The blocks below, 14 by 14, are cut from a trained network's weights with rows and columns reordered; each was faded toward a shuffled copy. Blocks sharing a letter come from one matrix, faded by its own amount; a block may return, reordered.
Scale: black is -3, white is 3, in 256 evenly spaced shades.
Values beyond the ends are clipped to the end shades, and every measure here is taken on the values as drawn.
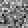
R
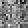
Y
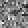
R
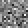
R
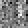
Y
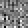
Y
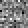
R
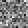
R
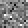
R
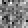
Y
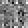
Y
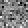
R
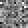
R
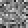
R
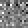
Y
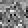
R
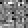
Y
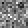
R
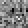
R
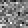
R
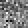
R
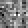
Y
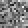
R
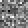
R
